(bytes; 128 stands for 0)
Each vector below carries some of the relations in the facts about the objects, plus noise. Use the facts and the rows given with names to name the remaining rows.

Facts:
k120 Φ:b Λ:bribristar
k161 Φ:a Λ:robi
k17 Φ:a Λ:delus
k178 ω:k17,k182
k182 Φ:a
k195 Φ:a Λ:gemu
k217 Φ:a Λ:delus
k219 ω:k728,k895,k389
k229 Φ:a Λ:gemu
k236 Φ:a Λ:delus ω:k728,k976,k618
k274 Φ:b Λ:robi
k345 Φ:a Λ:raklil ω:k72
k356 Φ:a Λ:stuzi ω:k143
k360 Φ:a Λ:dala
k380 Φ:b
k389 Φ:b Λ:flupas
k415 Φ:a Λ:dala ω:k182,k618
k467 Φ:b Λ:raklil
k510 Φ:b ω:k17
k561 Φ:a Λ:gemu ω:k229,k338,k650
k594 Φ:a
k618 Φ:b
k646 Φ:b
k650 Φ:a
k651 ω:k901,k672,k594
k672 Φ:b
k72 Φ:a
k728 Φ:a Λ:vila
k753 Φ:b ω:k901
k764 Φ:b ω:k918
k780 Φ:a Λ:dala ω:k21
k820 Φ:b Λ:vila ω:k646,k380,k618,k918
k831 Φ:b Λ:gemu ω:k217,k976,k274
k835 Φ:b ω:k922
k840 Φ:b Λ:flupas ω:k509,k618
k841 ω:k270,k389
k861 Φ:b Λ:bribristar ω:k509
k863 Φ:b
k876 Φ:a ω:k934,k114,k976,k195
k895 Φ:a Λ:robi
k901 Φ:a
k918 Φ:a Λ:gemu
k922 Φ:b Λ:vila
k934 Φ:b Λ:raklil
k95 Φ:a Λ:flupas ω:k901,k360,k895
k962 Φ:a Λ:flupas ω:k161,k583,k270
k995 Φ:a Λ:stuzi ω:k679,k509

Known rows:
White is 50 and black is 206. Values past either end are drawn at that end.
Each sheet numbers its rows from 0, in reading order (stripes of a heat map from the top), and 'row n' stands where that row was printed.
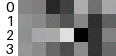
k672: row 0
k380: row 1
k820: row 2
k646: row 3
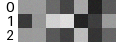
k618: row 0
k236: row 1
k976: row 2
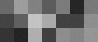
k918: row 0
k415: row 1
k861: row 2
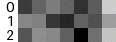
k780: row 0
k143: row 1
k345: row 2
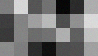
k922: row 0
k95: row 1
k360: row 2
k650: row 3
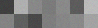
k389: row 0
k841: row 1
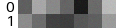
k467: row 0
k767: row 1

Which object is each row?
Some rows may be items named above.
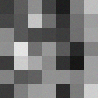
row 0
k356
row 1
k995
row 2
k835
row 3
k728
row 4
k17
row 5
k219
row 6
k962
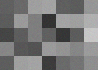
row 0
k831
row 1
k895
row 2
k780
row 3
k219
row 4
k274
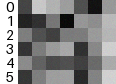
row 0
k217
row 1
k120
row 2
k651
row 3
k962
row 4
k835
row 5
k962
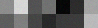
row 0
k922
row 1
k229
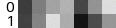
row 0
k95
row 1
k840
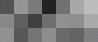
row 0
k161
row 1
k753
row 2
k876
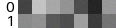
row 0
k217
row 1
k114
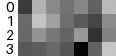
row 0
k389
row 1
k934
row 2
k195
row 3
k561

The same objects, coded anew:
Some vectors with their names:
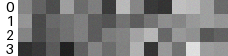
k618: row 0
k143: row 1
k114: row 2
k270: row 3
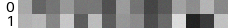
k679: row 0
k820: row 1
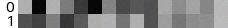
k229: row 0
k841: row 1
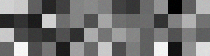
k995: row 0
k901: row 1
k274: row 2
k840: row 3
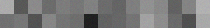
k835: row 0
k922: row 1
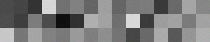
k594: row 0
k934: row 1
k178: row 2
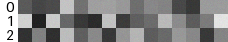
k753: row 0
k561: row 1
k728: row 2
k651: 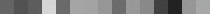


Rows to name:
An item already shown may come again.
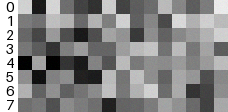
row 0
k561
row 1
k861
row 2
k467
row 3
k217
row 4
k389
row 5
k195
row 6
k876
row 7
k922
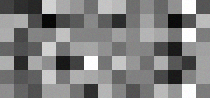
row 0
k360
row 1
k356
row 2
k780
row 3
k651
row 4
k831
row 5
k651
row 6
k17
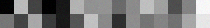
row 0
k962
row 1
k345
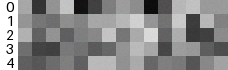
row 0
k918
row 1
k236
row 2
k876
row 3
k976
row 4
k219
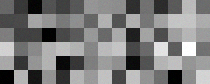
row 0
k895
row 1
k120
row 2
k161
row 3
k415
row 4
k918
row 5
k95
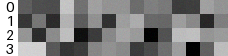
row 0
k753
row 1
k728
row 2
k918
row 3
k995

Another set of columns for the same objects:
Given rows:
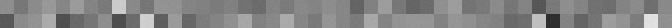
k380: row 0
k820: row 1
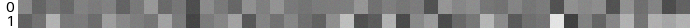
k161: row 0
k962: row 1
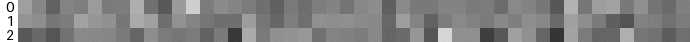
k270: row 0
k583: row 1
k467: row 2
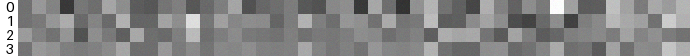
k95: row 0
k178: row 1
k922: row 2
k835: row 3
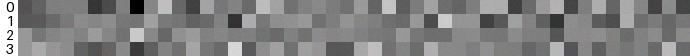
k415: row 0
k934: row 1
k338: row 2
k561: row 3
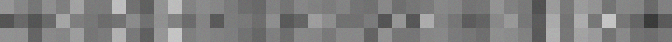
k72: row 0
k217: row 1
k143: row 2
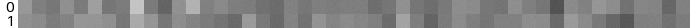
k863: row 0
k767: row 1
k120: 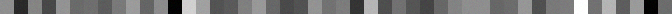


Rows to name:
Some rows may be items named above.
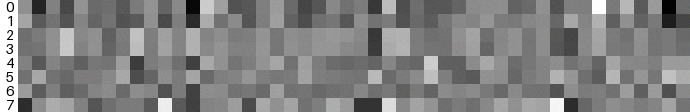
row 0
k120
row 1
k360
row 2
k618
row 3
k618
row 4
k356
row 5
k219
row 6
k895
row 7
k840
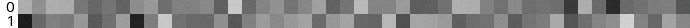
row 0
k918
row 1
k236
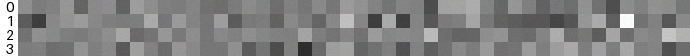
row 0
k728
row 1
k17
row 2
k835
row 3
k389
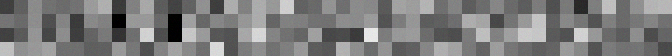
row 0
k345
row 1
k780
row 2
k861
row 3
k195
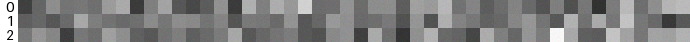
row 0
k345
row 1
k217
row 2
k95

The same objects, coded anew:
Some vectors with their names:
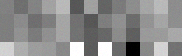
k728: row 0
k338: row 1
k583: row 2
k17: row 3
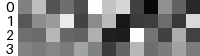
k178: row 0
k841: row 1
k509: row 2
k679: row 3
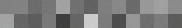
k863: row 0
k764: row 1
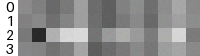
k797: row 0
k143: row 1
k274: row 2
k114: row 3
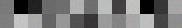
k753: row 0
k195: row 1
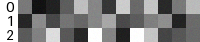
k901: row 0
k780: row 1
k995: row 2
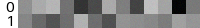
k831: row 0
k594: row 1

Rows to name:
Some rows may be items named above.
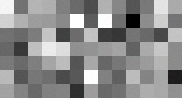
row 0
k217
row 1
k17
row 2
k219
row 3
k161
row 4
k728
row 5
k820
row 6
k976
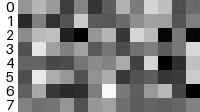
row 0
k918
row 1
k360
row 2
k840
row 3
k389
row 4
k95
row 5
k962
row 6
k415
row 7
k835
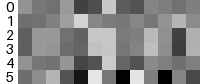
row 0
k876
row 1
k922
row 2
k356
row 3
k356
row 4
k876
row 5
k861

